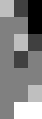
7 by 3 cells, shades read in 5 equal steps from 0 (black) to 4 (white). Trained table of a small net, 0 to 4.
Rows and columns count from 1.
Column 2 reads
1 2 3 1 2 2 4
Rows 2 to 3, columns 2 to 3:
2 0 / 3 1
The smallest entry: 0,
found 2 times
